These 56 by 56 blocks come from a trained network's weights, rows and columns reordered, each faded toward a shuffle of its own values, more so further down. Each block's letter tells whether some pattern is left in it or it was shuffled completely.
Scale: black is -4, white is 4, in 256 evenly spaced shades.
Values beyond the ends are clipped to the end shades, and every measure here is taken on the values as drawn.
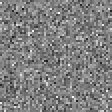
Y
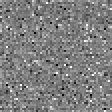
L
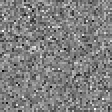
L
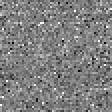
L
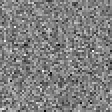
Y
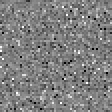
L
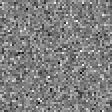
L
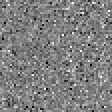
Y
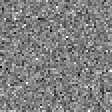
Y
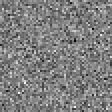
Y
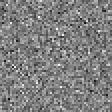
L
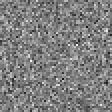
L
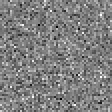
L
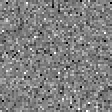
Y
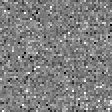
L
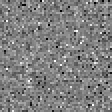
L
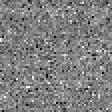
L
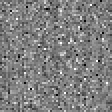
L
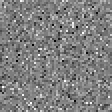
Y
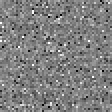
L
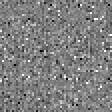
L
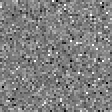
Y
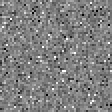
Y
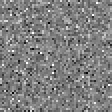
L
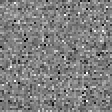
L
